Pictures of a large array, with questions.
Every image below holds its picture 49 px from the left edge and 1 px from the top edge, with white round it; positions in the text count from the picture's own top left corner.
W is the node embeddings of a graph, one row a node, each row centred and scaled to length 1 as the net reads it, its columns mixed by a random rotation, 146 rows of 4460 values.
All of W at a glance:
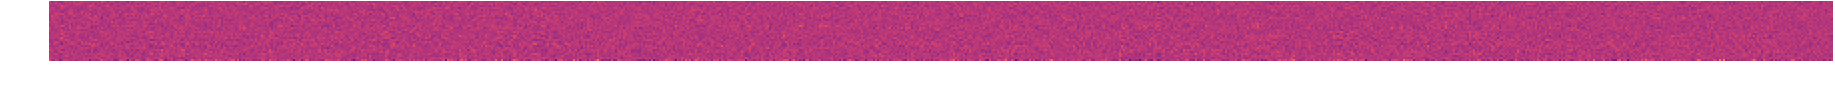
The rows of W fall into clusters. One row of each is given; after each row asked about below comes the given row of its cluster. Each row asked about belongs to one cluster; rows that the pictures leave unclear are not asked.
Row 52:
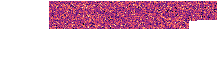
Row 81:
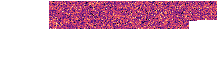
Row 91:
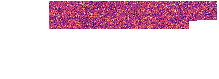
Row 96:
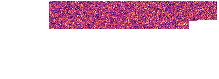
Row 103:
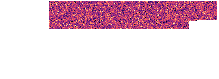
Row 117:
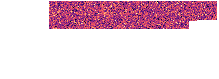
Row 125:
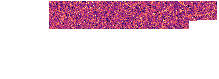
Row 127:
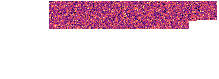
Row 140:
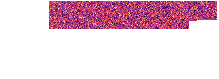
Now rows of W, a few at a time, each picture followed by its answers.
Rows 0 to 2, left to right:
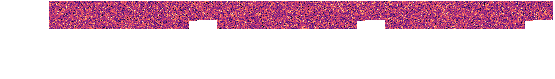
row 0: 103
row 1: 91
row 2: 117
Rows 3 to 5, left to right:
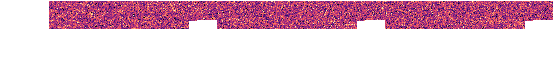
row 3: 91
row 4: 96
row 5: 96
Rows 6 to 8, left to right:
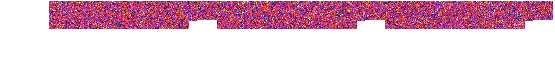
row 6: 140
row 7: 125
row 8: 96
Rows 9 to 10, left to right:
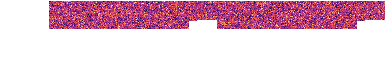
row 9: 117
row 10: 81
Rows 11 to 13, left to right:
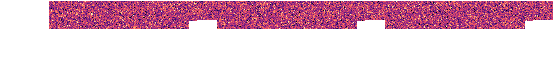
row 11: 91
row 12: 81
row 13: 52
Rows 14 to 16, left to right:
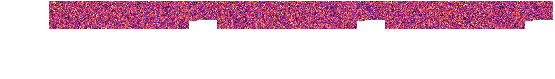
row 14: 140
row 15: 140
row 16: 140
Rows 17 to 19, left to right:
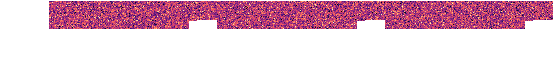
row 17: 127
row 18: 96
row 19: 103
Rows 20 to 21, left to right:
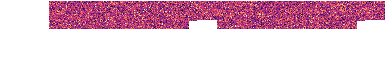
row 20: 103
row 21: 91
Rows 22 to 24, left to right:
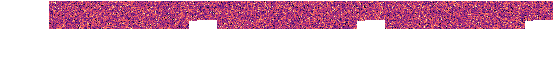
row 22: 140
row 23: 125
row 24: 52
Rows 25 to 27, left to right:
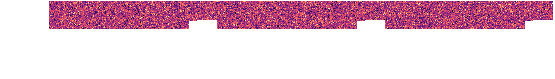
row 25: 125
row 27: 91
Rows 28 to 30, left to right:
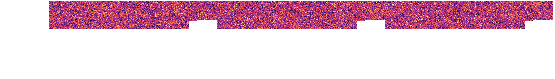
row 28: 117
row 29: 103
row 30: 103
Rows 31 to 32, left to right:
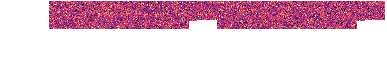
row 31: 117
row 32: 140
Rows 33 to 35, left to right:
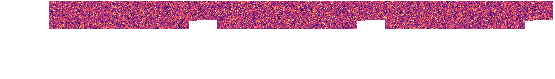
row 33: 140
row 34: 125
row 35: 127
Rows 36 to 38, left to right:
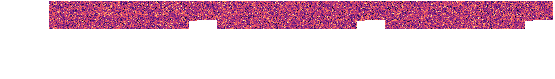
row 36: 117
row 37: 127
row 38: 103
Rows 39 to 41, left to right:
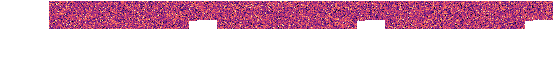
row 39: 103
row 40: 52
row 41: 125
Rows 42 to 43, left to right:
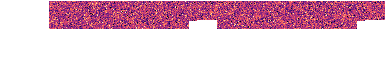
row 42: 81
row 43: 103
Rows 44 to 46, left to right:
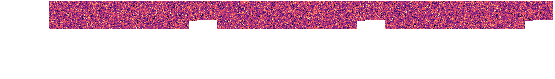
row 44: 81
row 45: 125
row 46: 96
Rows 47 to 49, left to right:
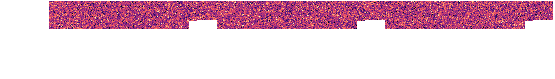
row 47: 127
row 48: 103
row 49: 96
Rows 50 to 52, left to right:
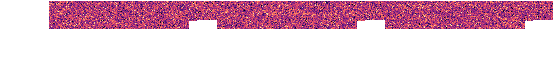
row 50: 103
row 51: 117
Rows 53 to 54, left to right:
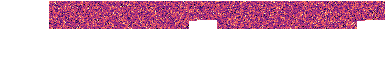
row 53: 140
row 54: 96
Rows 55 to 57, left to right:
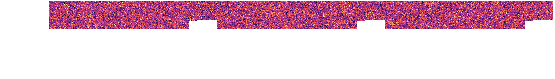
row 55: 52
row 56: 117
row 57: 81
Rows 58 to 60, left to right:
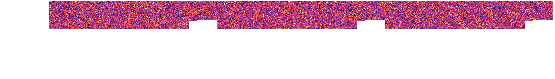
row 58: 96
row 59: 103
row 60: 140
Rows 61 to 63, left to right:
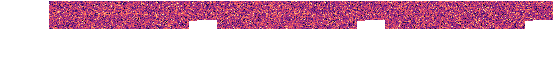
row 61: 117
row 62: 117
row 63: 140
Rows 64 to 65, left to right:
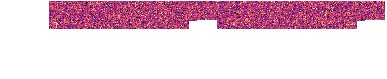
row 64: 81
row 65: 96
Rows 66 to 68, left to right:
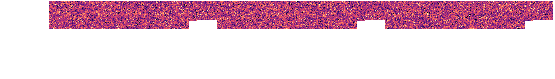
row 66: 117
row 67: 117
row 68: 91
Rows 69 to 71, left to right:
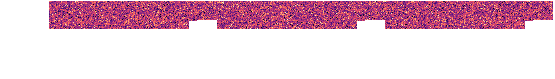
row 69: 96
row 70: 140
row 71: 96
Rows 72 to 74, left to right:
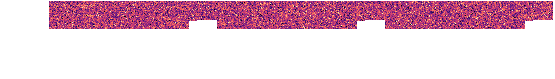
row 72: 52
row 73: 81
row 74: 125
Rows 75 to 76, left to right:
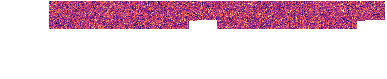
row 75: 117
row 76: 91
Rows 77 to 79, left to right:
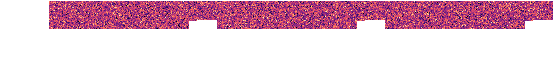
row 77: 140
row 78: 127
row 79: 91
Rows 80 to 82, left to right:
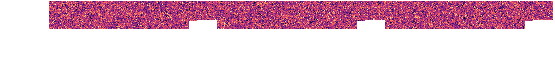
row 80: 117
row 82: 140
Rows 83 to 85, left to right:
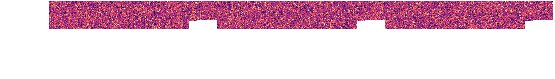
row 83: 127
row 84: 125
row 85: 91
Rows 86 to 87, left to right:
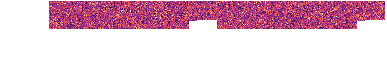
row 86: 81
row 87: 125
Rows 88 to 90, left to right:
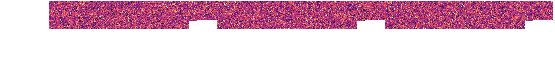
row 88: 91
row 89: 103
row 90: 140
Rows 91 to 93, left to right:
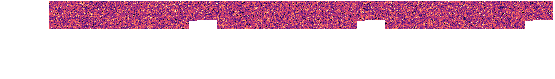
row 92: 127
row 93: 140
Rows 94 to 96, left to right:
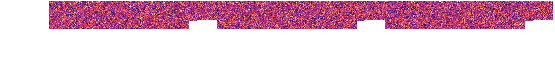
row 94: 125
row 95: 81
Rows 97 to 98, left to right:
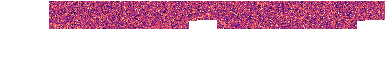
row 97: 127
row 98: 81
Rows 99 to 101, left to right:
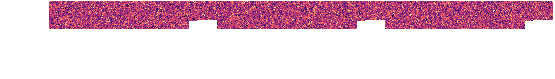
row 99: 96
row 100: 125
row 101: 103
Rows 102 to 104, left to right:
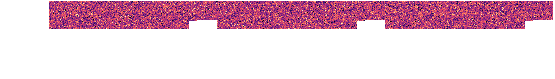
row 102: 91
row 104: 117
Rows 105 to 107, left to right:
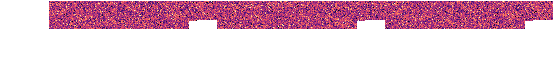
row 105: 103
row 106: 52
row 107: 103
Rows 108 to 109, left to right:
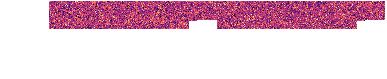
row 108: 96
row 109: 103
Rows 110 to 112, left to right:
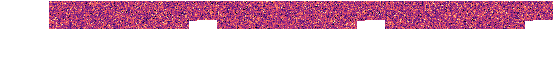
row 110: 81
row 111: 96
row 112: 81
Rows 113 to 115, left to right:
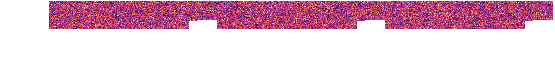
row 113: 52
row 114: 96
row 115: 117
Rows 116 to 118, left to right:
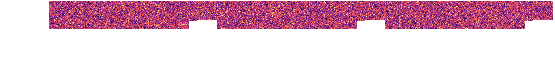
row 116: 96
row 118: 140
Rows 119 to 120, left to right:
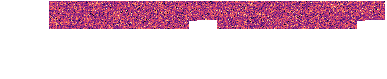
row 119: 81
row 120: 91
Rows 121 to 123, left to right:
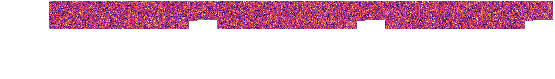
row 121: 96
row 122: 96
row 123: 125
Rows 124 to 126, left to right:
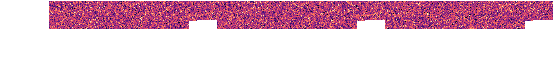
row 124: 125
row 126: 91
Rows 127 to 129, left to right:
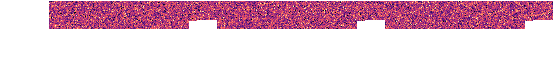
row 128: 81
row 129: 125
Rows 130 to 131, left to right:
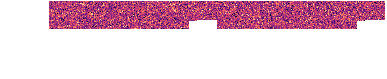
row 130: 91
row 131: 103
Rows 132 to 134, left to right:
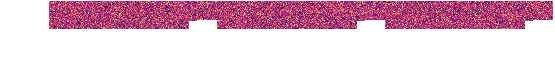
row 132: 140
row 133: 91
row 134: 103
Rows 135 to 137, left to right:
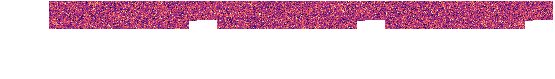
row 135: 81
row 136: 91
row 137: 96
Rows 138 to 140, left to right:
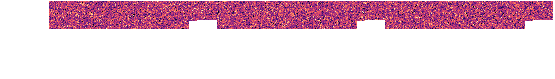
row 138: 91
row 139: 127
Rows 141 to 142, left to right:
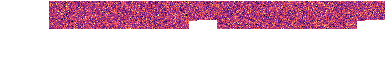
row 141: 103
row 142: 96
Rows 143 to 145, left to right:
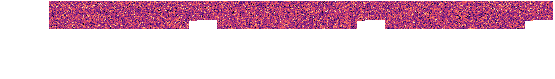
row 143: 52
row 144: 127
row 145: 91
